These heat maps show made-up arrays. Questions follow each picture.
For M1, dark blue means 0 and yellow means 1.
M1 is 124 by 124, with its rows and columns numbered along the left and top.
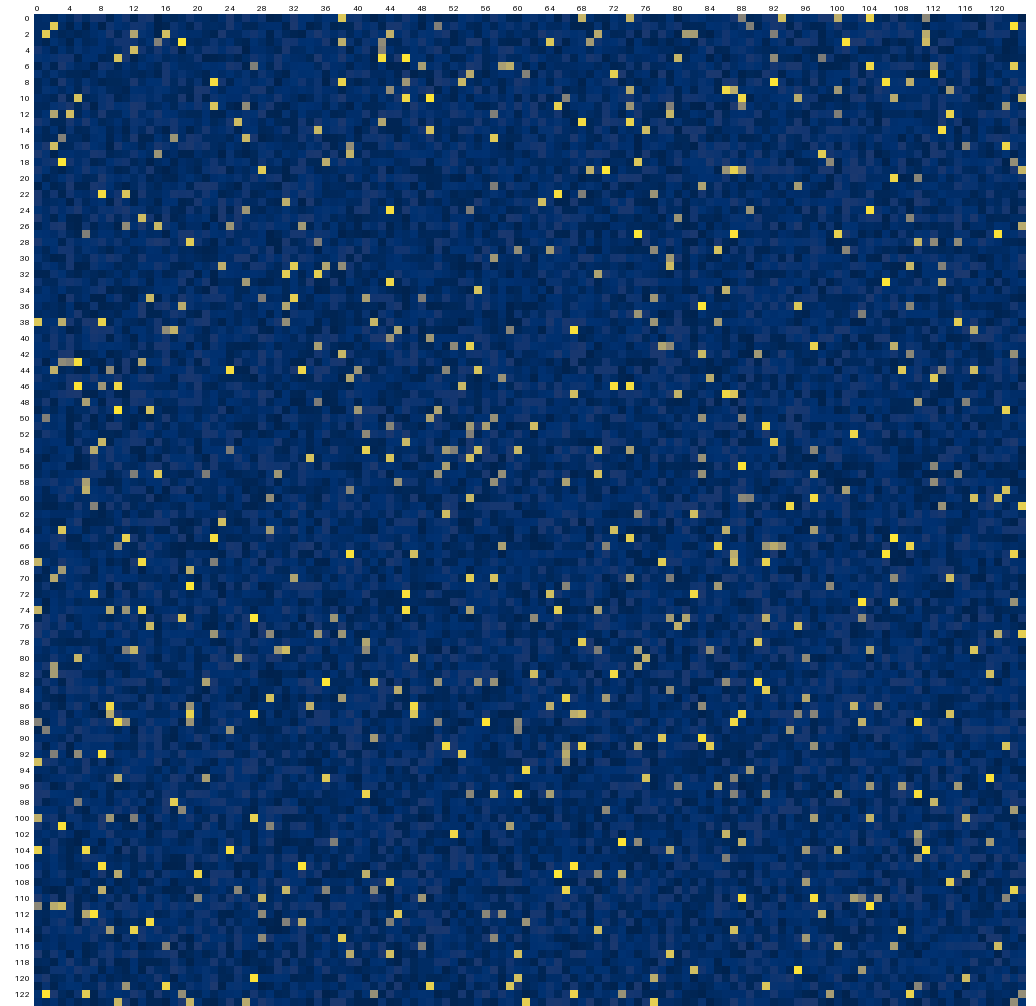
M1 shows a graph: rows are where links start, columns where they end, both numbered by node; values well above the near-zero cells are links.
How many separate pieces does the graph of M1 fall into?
2
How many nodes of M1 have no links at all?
1
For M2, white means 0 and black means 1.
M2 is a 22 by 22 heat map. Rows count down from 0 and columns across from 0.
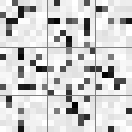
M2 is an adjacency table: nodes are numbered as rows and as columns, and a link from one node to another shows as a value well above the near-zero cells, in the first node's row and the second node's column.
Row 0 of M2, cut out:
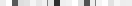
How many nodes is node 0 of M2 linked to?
3
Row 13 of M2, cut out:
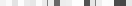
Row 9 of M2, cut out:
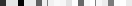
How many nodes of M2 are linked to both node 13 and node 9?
0
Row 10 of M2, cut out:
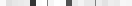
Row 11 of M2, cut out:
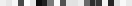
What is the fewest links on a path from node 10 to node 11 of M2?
1
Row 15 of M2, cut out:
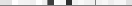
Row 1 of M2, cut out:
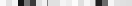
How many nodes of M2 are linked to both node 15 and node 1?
0
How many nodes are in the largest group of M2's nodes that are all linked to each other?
3
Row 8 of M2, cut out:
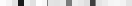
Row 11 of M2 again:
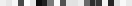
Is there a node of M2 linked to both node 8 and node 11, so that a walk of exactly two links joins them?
yes
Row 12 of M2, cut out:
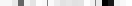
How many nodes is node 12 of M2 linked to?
3
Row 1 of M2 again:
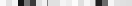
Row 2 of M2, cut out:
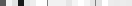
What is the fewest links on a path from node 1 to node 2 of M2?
2
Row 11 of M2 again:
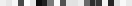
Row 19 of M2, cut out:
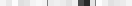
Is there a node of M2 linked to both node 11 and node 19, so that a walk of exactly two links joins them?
yes
